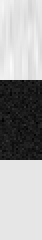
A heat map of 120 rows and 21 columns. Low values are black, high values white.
The table splits into 3 rows of 1 panel. Panel 1,1: very high, streaked downward, faint in contrast. Panel 2,1: very low, fine-grained, faint in contrast. Panel 3,1: very high, flat.
